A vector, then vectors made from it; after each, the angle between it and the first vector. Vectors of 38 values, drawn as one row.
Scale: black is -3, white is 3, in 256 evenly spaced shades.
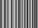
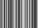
partly aligned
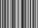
orthogonal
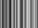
partly opposed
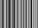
nearly opposite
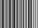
nearly opposite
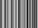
nearly parallel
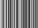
partly opposed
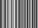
nearly parallel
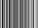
partly opposed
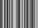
partly aligned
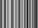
nearly parallel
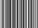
nearly opposite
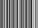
partly opposed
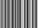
partly aligned
